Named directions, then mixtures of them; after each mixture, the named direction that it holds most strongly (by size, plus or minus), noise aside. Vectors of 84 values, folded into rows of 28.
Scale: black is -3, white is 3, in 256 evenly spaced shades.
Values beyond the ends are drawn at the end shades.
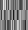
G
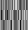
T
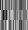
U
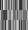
U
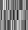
G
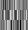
G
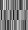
G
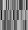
G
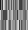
U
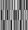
T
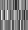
T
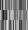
U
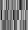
G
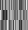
U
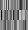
G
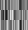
U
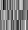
G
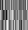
U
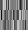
G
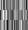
U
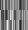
U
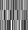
G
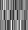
G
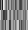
U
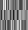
G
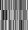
U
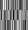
G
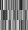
U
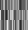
U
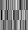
T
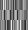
G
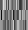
G
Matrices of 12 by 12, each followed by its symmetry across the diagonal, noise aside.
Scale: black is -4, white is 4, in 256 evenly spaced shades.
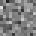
antisymmetric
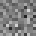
antisymmetric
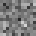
symmetric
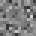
symmetric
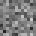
neither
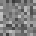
antisymmetric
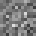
symmetric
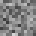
neither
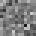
symmetric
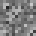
symmetric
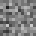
neither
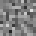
antisymmetric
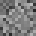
symmetric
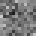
symmetric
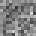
symmetric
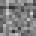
antisymmetric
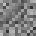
symmetric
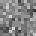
neither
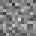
neither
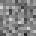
neither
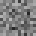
symmetric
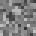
antisymmetric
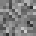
antisymmetric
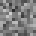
antisymmetric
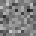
neither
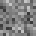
antisymmetric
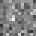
neither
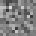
antisymmetric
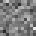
neither
